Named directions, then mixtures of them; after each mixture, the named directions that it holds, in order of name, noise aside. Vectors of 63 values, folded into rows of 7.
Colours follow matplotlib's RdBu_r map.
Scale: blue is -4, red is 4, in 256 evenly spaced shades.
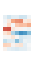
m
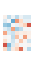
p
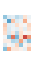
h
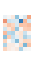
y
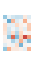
h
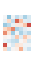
m, p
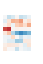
m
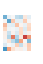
h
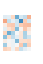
y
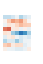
m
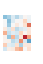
h, p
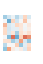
h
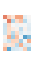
h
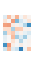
p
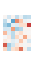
p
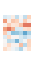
m, y
